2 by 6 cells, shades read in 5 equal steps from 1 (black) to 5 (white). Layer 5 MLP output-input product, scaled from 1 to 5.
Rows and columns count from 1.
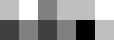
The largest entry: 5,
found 2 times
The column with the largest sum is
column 6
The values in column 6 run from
4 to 5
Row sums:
25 15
